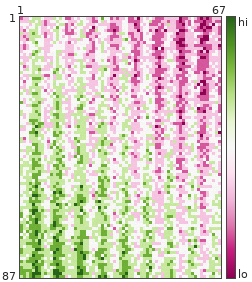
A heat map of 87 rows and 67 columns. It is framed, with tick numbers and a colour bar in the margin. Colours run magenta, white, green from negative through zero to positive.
Ninth with the lowest average: top right. Mirror symmetry: none. Stripes: upright, repeating 9 times. Slope: up to the bottom left.
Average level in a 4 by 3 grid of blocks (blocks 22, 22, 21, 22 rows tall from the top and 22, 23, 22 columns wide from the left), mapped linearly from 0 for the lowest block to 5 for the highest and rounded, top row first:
210 | 321 | 432 | 543
